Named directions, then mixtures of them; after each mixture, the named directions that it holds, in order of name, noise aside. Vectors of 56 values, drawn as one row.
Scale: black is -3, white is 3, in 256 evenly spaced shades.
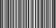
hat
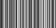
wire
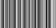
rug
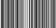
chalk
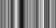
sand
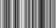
sand, wire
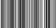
chalk, rug, sand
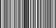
chalk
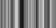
sand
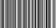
hat, rug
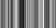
sand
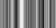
sand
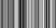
hat, rug, sand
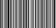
hat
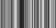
sand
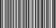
hat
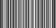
hat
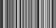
hat, wire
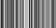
chalk, wire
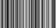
chalk, hat, wire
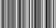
chalk, rug, sand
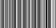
rug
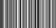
hat, rug, wire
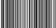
chalk, hat, rug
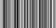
hat, sand, wire
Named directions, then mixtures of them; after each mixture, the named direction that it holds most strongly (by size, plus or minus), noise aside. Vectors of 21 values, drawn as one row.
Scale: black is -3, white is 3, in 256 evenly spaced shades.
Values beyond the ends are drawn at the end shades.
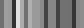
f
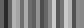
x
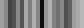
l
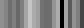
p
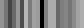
l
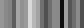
p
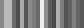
x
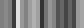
f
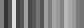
f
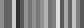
f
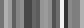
p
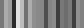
f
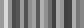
x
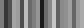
x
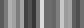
l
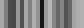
l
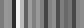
f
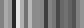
f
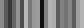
l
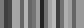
x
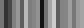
x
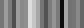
p
